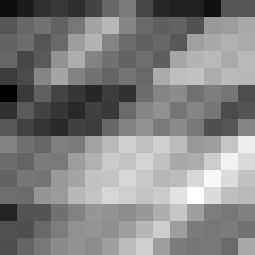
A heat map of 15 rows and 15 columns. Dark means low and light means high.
The field climbs toward the bottom right. Stripes running across repeat 2 times from top to bottom. The ninth with the lowest average is the middle left.
